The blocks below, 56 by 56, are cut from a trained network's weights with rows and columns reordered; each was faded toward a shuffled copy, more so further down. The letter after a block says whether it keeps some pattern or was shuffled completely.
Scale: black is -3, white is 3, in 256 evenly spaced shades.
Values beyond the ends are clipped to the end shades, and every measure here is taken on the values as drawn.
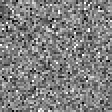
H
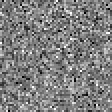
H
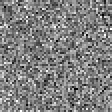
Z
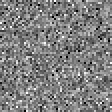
Z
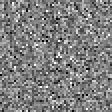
Z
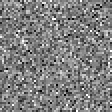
H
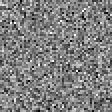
Z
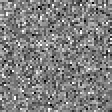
H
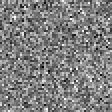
Z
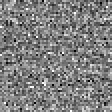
H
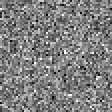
Z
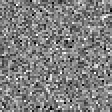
Z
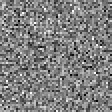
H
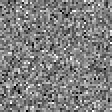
Z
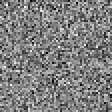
Z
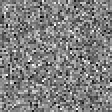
Z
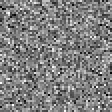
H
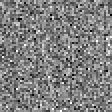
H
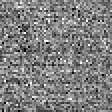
H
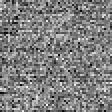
H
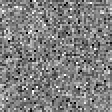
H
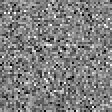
H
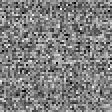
H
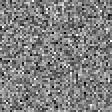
Z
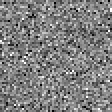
Z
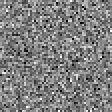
Z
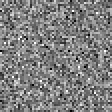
Z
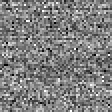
H
